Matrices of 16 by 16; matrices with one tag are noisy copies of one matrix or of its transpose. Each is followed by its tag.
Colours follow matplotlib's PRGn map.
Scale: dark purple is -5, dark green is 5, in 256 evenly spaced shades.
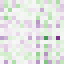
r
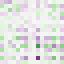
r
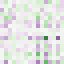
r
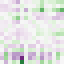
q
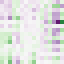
q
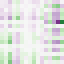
q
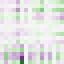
q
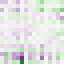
q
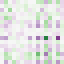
r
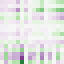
q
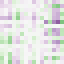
q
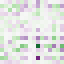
r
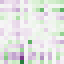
q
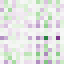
r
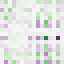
r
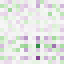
r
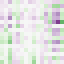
q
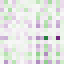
r
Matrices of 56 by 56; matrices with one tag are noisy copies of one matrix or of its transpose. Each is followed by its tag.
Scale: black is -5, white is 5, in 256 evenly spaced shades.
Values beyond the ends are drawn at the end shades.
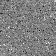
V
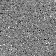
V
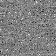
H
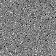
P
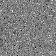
P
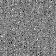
H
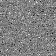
H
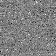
H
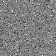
P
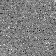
V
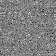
H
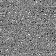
H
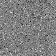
P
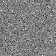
P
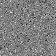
P
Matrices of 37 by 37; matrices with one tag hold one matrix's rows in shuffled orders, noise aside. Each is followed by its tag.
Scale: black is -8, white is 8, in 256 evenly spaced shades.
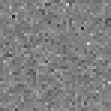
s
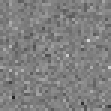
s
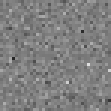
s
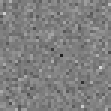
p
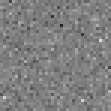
p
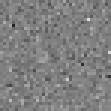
s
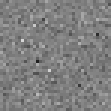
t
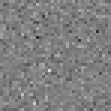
t
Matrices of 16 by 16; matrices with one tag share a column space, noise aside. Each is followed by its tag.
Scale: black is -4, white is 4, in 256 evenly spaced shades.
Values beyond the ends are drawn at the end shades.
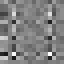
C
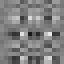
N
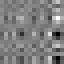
N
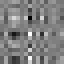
N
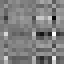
N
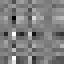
N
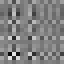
C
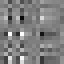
N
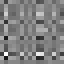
C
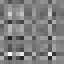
C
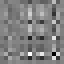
C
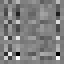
C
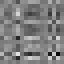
C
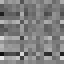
C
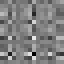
C
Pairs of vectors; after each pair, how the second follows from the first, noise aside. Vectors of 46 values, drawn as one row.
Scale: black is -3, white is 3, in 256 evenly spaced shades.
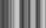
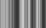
negated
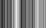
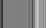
partly zeroed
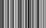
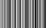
wrapped around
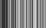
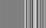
partly zeroed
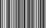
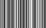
wrapped around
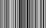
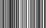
negated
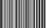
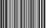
wrapped around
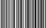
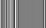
partly zeroed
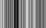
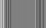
partly zeroed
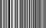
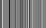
partly zeroed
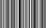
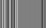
partly zeroed
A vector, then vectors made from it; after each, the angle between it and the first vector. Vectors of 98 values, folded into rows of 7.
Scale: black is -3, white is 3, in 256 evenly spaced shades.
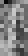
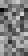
orthogonal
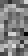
partly aligned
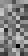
orthogonal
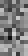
orthogonal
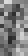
nearly opposite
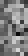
orthogonal
